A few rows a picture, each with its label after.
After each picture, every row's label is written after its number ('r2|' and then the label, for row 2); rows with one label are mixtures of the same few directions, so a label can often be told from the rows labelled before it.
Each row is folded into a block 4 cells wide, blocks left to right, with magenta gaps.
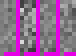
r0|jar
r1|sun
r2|sun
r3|sun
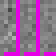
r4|jar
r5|jar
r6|jar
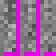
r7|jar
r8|jar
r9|jar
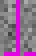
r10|jar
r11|jar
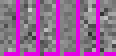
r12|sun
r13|jar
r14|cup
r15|cup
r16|jar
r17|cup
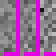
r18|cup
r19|jar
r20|sun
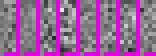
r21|jar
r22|sun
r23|jar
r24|cup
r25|cup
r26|jar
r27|sun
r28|sun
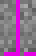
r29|sun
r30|sun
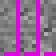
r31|cup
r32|cup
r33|cup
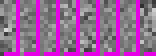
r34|cup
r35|cup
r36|jar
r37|sun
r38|cup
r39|jar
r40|sun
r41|sun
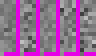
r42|cup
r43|cup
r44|sun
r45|sun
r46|cup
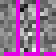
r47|sun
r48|sun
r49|cup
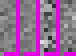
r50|cup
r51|cup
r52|cup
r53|sun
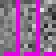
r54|sun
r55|jar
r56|sun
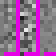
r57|jar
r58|cup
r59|sun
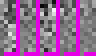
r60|jar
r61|sun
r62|sun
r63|sun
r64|sun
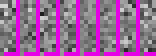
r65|sun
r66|jar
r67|cup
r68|jar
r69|jar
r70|cup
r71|cup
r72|sun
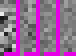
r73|cup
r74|jar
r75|cup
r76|jar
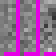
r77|jar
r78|cup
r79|sun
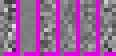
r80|jar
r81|cup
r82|cup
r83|jar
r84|jar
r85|jar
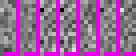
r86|cup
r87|jar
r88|sun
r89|sun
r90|jar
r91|sun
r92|sun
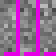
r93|sun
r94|cup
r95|sun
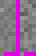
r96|sun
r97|cup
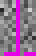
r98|sun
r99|jar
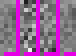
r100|sun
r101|jar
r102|sun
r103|sun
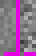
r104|sun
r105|cup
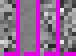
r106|cup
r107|cup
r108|jar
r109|sun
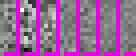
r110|jar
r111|cup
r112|sun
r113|sun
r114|cup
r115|sun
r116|jar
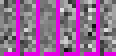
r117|jar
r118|cup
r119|cup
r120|cup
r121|jar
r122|cup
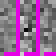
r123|cup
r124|cup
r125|cup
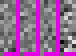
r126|sun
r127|cup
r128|jar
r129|cup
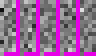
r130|sun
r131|jar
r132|cup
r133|sun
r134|sun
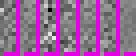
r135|sun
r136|jar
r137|jar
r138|cup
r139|jar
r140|cup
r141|sun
